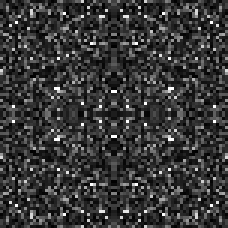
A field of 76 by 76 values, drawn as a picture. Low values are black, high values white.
It mirrors both left to right and top to bottom. The values are skewed, with a long tail toward high values. On average the colour sits 20% of the way up the scale. There is no overall slope. No seam splits the table. No row or column stands out.
